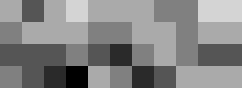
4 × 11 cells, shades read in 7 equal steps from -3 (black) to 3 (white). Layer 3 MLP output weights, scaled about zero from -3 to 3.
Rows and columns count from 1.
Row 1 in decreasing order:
2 2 2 1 1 1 1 1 0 0 -1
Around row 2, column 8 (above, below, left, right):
0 1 1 0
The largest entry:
2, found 3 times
